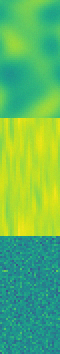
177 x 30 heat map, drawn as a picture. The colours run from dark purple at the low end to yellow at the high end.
It is made of 3 by 1 panels. Panel 1,1: high, smooth. Panel 2,1: very high, streaked downward, faint in contrast. Panel 3,1: middling, fine-grained.
